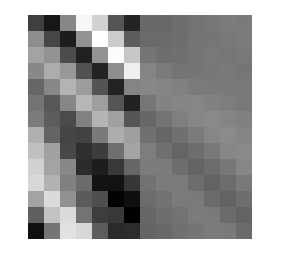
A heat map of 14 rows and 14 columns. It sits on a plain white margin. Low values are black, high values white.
A vertical seam about 50% of the way across splits the table, and the right part is calmer. The grain runs diagonally down to the right. Neither half mirrors the other. There is no overall slope. The top right is the calmest part. The ninth with the lowest average is the bottom middle.
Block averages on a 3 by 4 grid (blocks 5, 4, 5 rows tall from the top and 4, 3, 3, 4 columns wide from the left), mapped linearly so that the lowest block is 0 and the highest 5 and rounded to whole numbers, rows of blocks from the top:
4534 | 3434 | 5033
